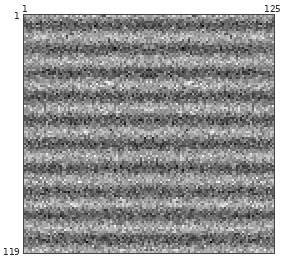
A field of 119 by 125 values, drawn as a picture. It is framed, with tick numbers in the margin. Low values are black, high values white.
Seam: none. Slope: none. Mirror symmetry: left to right. Average level on the scale: 50%. Stripes: horizontal, repeating 10 times.
